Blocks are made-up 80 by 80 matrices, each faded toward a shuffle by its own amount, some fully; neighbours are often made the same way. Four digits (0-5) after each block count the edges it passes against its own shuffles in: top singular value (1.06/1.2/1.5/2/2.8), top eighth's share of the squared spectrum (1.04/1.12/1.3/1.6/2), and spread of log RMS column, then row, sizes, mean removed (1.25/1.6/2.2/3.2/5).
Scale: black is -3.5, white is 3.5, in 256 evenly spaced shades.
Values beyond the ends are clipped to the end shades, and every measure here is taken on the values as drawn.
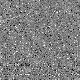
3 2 0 1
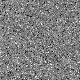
1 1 0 0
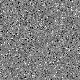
3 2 0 0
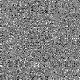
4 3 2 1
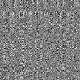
4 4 2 2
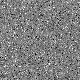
0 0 0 0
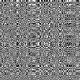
5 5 3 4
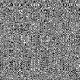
4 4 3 2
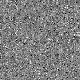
3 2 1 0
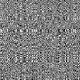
4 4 3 3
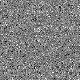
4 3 1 1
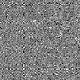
4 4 2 2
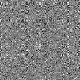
4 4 2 2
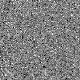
3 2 1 0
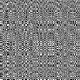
5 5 4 4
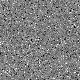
0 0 0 0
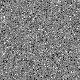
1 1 1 0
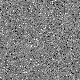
0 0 0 0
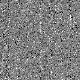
1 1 2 0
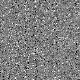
1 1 2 0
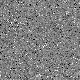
0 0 0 0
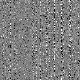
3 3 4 0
